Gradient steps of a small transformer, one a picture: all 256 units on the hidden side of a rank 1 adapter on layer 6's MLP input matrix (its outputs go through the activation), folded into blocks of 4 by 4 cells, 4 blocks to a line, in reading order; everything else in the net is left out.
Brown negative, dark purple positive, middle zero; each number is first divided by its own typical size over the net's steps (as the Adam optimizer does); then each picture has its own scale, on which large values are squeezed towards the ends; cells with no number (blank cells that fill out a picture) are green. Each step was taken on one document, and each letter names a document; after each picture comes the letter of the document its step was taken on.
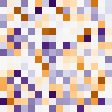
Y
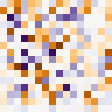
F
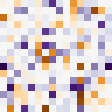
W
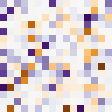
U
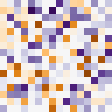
F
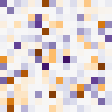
W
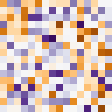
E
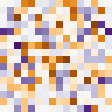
E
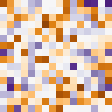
E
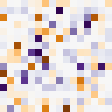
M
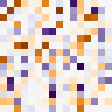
W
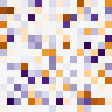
F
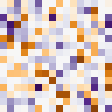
E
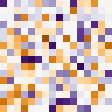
Y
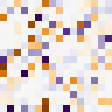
M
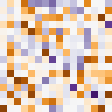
E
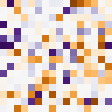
Y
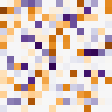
F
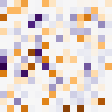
M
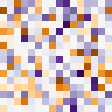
F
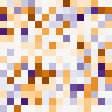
F
